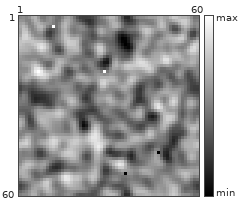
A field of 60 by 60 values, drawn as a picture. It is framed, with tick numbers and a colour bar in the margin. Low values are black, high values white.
Slope: none. Lone odd cells: 4, 2 higher and 2 lower than their neighbours. Grain: blotchy. Ninth with the lowest average: top middle. Seam: none.
